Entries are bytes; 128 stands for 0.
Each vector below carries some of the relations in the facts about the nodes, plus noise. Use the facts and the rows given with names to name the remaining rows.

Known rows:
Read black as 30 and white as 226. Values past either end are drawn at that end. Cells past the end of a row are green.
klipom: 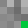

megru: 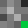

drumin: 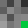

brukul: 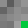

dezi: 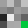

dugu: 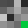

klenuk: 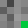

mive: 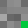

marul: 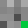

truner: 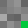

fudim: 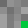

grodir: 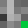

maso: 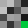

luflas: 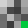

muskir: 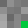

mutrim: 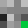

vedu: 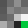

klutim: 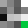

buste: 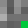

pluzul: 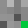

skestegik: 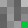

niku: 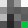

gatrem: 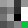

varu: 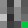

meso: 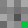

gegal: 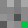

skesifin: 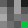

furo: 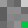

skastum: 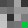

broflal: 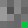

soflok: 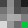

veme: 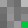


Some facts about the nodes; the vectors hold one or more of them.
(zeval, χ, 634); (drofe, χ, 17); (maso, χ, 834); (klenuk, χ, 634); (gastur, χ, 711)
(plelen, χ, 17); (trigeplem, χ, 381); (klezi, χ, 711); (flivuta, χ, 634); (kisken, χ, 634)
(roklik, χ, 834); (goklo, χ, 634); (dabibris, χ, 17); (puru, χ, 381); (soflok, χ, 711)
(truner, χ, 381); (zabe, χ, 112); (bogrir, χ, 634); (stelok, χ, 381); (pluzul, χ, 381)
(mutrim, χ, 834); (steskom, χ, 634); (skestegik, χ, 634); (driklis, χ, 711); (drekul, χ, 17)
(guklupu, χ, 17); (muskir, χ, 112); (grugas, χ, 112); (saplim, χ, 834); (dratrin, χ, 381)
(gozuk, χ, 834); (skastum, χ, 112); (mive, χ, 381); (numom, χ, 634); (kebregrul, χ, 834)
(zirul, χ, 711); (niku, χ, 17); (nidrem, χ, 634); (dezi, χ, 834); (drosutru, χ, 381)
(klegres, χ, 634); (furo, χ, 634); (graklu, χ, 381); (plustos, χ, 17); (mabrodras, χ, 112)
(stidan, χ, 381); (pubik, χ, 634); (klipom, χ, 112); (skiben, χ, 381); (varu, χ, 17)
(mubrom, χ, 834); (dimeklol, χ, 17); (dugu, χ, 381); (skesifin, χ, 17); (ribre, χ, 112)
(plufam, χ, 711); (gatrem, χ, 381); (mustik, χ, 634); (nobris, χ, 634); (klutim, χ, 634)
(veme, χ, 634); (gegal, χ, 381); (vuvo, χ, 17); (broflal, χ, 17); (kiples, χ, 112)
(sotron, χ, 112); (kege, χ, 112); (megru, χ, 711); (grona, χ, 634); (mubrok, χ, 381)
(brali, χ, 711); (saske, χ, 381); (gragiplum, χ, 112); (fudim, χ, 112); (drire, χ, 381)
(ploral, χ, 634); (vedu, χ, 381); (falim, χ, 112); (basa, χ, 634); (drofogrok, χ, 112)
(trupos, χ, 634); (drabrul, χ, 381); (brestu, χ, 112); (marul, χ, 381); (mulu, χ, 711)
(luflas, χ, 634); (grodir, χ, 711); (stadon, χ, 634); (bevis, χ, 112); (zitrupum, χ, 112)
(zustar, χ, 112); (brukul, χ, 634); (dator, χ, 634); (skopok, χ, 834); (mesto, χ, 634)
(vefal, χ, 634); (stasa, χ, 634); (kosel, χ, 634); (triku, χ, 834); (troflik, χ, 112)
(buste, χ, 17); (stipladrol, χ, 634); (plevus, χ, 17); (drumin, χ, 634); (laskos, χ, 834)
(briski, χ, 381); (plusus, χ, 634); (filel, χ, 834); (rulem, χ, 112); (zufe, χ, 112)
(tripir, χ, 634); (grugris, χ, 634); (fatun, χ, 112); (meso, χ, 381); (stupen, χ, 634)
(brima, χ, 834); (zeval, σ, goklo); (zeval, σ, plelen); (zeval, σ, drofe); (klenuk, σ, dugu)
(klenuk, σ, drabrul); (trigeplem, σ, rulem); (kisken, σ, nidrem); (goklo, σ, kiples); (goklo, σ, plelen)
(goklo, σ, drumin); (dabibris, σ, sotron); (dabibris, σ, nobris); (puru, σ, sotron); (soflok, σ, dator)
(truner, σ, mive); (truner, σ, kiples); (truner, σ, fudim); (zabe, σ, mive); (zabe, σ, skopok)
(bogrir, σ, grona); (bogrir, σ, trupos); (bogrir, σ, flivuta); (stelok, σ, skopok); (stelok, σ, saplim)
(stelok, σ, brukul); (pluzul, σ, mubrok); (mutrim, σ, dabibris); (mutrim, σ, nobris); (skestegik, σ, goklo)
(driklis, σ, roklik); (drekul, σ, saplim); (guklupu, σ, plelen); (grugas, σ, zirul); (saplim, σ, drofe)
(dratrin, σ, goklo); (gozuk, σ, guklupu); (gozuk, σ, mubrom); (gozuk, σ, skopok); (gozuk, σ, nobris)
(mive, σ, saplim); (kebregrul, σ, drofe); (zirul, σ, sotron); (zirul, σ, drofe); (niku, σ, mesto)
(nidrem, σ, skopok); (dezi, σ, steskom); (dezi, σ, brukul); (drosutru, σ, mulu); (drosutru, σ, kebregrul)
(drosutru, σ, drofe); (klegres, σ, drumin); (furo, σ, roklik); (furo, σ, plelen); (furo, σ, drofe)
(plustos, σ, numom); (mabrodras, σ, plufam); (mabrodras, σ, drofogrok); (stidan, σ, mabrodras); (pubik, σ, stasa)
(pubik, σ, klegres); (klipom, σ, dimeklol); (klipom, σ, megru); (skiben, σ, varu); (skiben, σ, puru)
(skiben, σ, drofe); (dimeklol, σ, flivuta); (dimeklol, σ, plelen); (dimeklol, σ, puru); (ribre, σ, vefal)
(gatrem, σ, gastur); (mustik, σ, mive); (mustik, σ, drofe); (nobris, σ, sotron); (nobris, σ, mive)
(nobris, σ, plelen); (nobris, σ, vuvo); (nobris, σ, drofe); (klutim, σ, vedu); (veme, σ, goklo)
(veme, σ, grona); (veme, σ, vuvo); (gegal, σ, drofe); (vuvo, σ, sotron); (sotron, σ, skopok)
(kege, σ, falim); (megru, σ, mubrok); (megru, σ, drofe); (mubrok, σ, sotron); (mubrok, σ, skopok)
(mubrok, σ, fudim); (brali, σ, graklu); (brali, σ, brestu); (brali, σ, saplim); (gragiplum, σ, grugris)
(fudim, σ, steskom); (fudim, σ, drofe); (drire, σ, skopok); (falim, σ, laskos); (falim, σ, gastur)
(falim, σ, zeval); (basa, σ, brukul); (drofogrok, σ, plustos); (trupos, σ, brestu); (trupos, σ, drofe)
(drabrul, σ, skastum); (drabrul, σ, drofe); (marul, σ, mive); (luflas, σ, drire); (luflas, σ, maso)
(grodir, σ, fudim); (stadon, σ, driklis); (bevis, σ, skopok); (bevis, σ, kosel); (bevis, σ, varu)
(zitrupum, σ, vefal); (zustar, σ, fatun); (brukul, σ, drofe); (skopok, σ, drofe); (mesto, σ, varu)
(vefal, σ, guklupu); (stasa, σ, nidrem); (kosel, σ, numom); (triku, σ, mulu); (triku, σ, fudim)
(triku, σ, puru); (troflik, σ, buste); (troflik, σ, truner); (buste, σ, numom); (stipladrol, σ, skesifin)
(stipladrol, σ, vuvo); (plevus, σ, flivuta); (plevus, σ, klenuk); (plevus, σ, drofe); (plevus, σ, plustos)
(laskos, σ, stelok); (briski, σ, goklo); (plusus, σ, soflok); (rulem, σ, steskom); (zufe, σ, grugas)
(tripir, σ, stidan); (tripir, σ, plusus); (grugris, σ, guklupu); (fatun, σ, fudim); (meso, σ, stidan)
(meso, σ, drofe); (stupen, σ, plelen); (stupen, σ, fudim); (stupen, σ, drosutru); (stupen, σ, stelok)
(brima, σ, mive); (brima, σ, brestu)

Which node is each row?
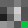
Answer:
roklik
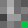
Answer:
brali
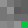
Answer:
stasa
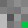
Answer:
drofogrok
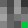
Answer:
plelen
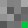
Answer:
plevus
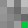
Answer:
zufe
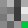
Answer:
kege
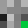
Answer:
gozuk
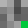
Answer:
kisken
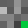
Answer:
guklupu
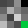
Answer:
plufam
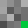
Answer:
drekul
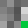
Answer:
falim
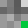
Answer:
tripir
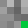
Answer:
zabe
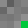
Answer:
goklo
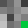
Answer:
brestu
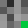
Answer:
flivuta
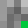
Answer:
bevis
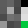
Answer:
gastur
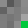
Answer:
zeval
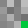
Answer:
zustar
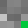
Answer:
stidan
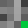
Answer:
mubrom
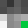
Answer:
dator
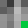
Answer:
steskom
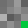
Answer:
drabrul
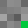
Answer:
stelok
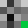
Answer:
mesto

